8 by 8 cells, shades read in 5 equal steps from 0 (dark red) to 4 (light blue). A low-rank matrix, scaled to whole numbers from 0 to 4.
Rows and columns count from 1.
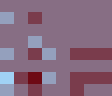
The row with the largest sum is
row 4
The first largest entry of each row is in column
1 1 1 3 1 1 1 1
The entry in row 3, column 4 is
2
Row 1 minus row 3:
0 0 0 0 0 0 0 0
